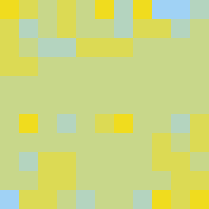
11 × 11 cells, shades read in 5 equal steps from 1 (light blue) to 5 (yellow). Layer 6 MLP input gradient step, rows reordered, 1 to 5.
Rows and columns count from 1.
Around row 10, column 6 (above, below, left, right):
3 3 3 3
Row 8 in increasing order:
3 3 3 3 3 3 3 3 3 4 4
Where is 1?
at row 1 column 9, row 1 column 10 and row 11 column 1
